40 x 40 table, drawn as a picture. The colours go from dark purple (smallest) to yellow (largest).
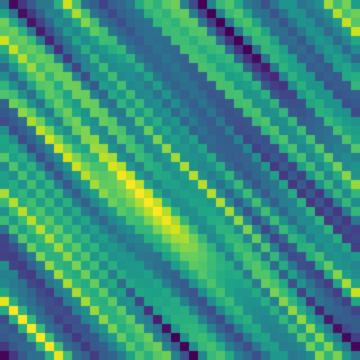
The histogram is bell-shaped. No row or column stands out. Neither half mirrors the other. Overall the values sit about 50% of the way up the scale. The grain runs diagonally down to the right.
